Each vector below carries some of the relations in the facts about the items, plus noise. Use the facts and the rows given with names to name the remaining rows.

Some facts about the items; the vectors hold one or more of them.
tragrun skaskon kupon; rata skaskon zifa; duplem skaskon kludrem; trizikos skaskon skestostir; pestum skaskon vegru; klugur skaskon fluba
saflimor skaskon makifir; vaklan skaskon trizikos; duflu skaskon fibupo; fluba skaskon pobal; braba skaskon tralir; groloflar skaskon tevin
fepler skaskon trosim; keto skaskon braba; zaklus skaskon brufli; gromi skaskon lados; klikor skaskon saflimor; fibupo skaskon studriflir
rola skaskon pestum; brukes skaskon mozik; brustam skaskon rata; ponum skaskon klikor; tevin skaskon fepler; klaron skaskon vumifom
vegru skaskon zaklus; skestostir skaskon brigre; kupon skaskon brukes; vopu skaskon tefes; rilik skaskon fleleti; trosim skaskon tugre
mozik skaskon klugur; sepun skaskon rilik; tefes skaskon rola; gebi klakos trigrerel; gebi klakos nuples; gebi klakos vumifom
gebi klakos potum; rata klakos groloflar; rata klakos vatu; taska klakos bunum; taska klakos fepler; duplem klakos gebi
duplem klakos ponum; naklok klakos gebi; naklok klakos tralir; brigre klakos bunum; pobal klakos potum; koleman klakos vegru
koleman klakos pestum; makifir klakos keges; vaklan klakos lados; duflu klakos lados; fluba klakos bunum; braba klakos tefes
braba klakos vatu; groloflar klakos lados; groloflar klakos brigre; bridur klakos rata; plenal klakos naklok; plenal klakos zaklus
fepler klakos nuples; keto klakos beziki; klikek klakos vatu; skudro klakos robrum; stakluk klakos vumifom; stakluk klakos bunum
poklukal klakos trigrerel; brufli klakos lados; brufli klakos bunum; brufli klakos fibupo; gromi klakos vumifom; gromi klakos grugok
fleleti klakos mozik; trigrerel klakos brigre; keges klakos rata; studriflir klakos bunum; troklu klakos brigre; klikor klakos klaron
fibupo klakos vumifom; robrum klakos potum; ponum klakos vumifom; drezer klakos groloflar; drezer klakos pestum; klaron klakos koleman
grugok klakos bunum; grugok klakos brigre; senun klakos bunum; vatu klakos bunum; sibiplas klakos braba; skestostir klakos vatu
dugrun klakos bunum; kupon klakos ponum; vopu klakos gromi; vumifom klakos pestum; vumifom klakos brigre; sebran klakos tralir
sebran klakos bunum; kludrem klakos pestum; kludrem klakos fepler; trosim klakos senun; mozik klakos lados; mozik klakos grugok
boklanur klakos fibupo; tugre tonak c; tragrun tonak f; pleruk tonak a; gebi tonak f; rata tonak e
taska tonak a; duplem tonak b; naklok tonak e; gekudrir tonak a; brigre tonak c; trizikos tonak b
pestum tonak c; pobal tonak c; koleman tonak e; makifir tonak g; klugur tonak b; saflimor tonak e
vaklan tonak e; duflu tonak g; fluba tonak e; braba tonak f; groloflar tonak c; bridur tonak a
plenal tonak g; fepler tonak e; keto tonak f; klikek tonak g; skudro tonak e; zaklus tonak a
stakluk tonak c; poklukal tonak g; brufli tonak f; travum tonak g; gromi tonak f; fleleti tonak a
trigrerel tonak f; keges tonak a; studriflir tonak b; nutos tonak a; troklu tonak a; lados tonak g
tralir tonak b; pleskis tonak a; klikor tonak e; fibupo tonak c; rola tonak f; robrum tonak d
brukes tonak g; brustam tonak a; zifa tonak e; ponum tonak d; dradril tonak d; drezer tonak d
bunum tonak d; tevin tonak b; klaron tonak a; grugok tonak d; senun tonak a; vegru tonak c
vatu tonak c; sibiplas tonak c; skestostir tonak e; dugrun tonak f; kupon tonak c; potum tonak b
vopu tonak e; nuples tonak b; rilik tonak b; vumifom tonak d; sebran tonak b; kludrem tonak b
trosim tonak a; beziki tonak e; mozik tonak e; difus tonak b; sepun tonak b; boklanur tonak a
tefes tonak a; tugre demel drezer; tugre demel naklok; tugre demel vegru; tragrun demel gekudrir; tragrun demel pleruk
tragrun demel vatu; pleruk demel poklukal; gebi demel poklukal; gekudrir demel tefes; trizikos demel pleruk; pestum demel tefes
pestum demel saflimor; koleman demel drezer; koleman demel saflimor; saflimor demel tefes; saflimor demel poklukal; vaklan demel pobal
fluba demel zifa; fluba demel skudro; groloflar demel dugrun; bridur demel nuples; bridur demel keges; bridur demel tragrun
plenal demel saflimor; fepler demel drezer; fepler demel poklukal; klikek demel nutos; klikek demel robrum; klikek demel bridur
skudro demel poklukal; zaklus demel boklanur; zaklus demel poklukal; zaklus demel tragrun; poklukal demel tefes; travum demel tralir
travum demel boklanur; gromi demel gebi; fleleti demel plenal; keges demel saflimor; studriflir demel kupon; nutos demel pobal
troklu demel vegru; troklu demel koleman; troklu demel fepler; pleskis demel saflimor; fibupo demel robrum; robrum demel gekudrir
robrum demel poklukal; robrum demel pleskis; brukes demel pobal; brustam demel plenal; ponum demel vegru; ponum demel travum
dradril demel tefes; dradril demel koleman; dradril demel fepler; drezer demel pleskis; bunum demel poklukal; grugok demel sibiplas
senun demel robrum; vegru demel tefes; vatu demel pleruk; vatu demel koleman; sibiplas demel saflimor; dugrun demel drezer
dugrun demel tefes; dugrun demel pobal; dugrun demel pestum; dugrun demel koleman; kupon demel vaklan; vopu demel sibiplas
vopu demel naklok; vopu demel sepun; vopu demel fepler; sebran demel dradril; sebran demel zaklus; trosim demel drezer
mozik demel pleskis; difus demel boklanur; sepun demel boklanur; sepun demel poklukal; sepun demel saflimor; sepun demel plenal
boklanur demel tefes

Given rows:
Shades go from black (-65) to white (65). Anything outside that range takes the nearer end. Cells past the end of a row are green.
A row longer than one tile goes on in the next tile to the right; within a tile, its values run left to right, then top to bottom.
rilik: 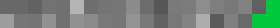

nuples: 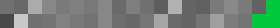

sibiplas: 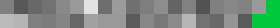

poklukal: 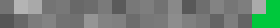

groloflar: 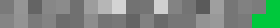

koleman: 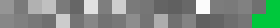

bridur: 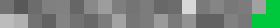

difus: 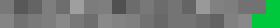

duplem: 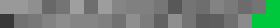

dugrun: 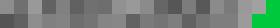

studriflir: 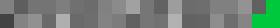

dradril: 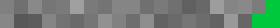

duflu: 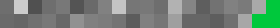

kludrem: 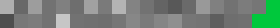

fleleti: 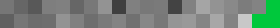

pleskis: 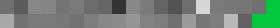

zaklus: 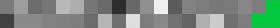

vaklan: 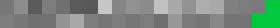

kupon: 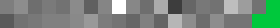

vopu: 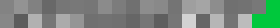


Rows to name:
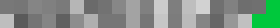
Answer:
saflimor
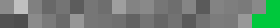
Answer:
gromi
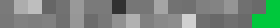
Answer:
skudro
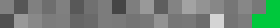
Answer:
senun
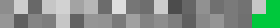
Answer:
vegru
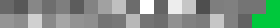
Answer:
fluba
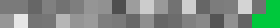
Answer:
skestostir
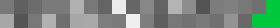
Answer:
klugur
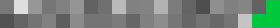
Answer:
ponum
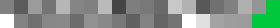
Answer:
tefes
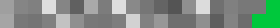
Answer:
klaron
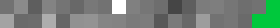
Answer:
brukes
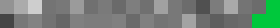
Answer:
robrum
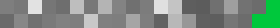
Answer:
pobal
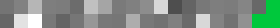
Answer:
fepler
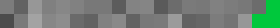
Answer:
sebran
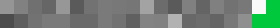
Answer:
brufli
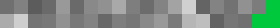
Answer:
rata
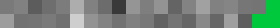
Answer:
trizikos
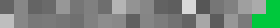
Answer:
braba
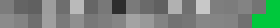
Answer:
beziki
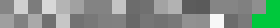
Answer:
pestum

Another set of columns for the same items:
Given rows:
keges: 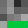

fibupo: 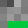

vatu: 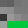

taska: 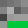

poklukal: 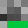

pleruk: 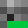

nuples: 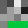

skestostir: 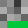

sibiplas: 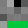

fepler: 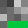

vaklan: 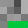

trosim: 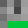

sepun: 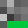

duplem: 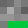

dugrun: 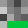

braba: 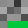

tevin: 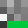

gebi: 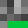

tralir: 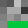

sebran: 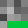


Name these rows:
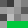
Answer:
brigre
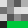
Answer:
rola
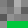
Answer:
naklok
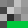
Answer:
zaklus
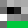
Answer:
brukes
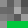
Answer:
koleman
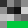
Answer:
mozik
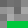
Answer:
groloflar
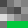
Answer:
kupon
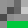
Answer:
duflu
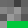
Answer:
drezer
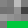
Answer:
pobal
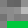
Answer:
vopu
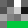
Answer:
potum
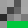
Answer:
makifir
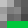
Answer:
dradril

